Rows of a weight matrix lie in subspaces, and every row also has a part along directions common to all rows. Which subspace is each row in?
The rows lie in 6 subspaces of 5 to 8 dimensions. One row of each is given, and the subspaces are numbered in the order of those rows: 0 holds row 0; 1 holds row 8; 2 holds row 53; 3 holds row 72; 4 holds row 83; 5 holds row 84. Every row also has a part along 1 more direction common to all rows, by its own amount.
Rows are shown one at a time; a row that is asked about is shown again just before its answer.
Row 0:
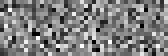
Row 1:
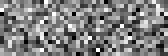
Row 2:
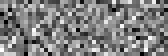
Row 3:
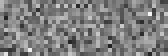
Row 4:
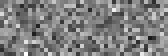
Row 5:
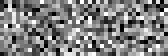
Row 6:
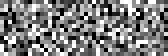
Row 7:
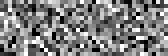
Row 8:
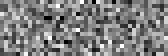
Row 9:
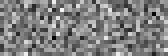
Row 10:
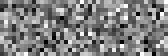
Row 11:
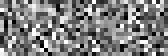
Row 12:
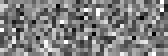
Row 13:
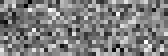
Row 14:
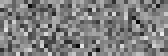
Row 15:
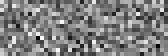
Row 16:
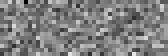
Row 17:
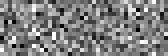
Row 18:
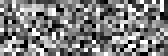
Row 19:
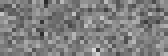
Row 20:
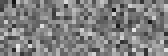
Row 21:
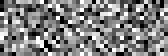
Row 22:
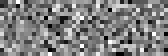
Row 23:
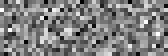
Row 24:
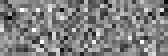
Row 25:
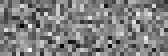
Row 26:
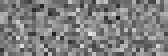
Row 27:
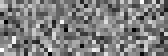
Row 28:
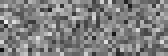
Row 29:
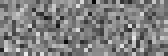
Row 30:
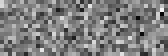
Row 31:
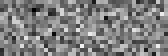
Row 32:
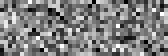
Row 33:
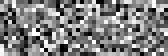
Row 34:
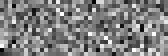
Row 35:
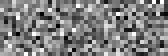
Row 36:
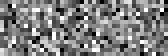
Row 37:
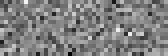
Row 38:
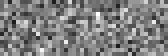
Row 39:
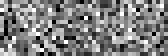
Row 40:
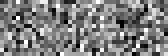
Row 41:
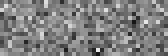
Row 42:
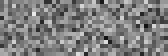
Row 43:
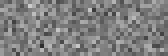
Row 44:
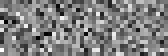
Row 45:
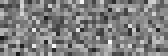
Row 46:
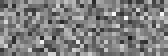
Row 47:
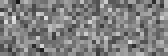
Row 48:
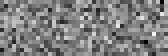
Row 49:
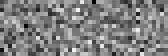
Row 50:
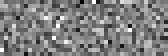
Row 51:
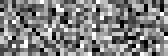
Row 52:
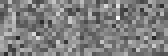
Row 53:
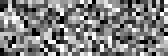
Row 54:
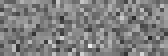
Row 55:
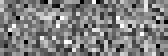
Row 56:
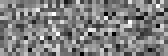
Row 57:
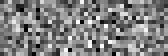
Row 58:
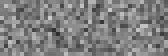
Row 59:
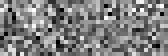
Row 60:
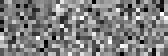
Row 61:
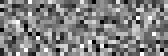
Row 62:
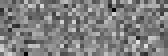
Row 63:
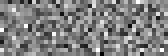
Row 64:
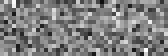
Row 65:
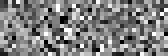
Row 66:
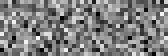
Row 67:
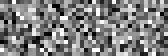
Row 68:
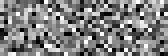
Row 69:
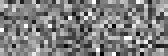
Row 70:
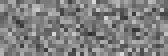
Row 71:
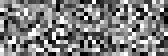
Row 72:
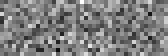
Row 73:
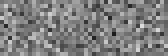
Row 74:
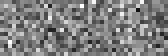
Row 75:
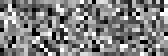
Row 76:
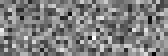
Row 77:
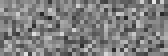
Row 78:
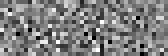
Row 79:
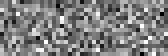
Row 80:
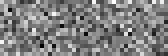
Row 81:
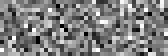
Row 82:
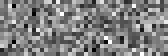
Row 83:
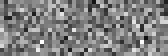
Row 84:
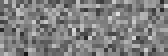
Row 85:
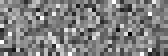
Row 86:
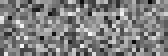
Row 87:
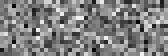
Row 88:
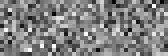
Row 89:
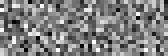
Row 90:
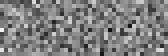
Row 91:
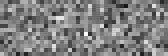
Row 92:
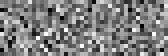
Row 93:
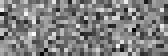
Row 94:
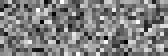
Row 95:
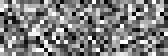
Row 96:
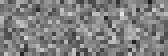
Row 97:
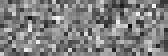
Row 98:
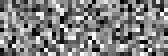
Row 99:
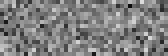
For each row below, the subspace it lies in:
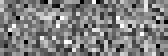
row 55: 1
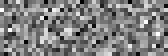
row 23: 1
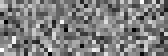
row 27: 5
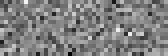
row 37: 2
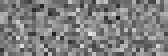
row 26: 3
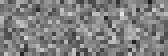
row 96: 3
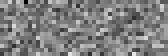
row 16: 2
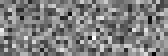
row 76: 0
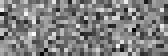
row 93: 3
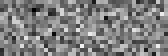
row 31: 3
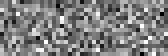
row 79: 3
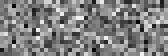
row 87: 4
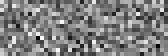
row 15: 0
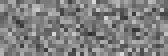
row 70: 3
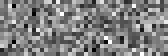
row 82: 4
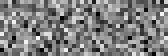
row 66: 3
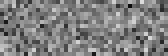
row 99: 5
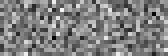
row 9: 1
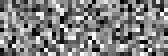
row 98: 2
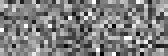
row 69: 0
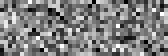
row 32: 5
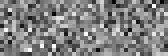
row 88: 2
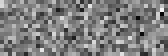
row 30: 2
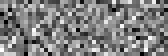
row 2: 5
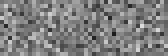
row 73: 0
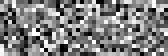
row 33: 5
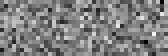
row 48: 5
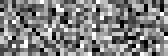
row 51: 1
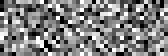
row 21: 4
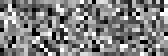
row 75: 4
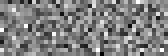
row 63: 0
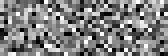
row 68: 4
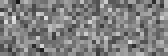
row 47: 1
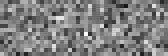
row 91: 2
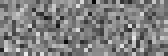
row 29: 1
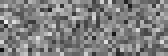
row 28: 0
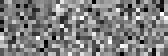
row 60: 5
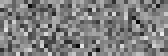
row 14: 2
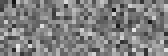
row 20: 5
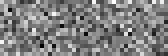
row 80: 2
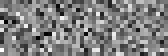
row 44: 0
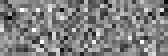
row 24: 4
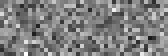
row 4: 5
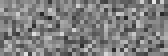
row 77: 1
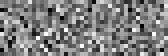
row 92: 0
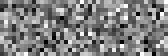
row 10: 2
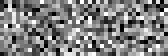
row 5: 0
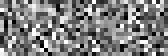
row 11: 2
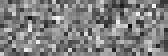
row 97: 2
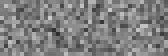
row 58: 0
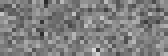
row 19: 4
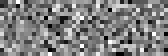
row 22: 1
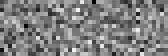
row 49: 0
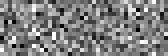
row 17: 1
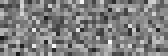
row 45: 1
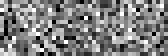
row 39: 3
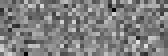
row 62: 5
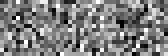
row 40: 1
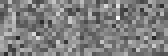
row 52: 3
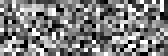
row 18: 1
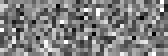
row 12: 5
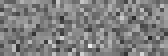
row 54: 3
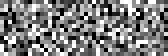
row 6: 1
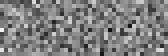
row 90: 0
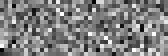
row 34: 4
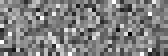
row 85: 2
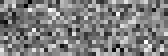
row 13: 5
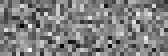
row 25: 2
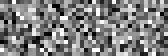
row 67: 0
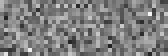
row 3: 2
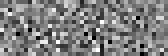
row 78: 0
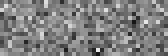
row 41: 4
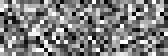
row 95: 4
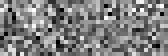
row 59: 3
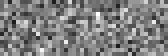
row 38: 3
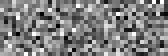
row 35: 1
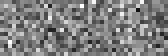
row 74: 0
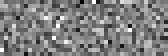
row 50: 1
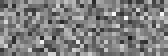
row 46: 0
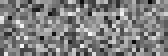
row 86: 3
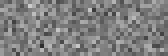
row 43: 2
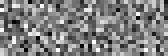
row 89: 0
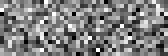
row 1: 4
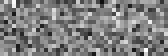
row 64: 5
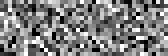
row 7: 5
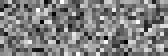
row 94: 4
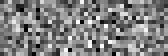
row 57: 0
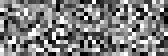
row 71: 3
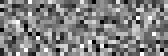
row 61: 0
